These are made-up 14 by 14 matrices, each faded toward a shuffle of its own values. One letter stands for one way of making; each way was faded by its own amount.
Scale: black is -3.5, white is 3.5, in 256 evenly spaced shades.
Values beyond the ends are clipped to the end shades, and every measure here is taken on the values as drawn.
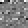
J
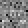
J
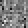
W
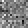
W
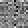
W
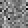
W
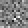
W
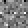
J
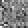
W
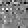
J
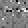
J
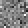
W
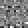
J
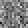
W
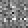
W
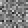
W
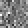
W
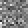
W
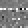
J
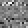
J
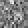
W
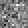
W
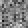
W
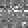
J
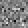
J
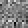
W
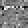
J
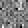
W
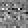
J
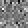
J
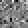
J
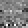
J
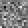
W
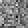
W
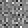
W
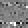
J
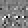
J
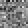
W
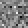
W
